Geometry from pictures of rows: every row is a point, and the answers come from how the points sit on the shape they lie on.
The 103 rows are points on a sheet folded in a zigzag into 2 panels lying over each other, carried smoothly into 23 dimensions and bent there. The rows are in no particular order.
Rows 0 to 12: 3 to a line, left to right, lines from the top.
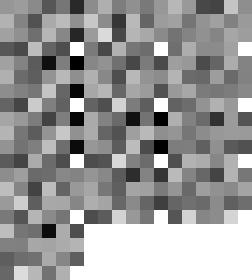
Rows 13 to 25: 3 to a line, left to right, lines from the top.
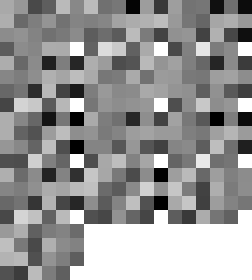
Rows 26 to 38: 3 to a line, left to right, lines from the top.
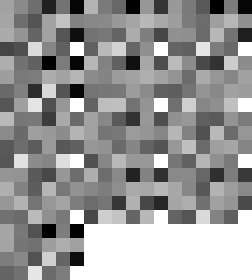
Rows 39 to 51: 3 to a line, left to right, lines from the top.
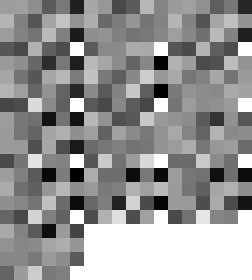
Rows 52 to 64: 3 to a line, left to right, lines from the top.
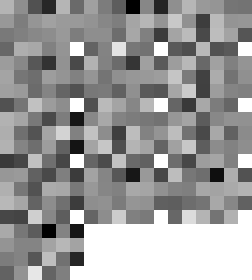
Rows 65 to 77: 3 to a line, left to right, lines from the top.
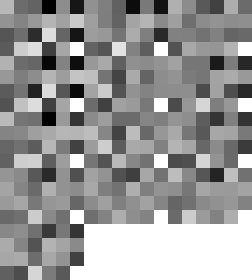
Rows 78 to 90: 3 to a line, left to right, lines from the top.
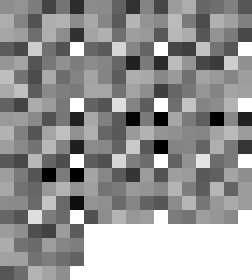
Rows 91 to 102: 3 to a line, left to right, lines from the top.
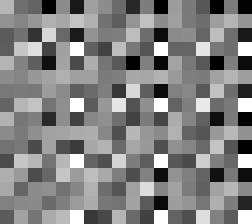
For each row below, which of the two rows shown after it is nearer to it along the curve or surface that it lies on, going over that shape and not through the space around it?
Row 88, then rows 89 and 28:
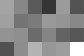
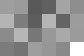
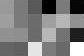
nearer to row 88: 28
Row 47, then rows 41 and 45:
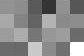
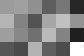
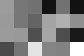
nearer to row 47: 41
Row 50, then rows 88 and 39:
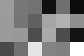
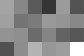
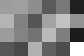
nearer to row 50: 88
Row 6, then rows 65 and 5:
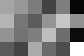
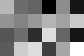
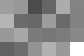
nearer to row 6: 65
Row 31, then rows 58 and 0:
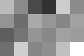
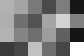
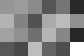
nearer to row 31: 0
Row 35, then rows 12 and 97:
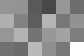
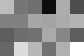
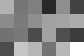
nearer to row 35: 12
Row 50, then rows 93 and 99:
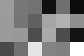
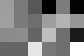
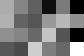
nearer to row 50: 99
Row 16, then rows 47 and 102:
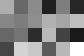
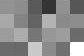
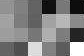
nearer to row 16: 102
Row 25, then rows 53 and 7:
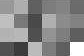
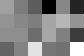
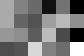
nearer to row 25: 7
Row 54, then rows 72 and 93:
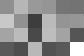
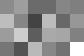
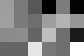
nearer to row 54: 72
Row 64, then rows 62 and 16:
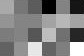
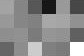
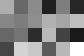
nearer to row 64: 62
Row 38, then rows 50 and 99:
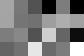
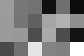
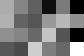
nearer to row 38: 99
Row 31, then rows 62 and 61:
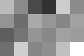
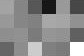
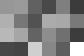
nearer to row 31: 62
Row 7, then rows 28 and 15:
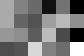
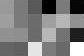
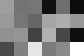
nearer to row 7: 15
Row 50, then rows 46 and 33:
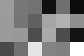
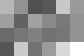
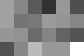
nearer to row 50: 33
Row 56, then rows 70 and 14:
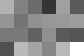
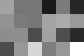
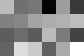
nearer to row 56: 70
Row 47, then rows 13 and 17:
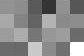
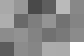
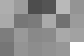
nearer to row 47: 17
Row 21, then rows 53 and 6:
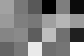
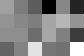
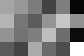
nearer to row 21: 53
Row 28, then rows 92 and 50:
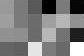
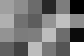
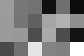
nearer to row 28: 92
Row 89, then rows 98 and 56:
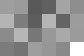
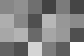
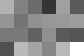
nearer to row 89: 98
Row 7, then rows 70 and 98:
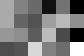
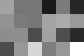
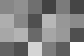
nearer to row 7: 70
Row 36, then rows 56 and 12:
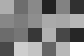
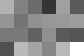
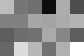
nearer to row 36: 56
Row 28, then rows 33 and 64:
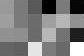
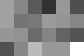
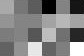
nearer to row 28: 64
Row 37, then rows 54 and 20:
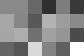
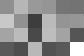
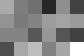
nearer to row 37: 54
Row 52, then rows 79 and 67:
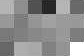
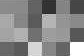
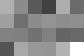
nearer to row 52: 79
